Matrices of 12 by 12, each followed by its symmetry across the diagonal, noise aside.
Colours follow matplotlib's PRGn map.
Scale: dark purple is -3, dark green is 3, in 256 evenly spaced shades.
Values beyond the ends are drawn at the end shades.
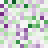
antisymmetric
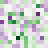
neither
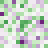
symmetric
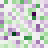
antisymmetric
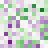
antisymmetric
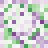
symmetric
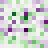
neither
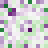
symmetric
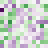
neither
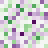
symmetric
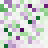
antisymmetric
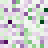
neither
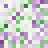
symmetric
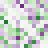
antisymmetric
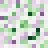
symmetric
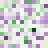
neither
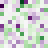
neither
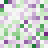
antisymmetric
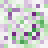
symmetric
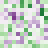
neither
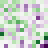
neither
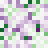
symmetric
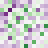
symmetric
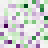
antisymmetric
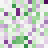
neither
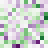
antisymmetric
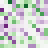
antisymmetric
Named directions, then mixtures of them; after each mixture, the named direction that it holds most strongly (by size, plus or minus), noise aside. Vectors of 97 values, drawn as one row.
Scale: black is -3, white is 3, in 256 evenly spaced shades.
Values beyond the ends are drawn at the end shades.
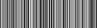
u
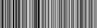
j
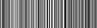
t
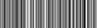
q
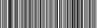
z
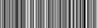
q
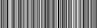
z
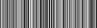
u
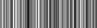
j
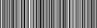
u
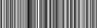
j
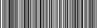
z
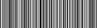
u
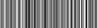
q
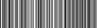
t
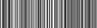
t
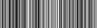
j
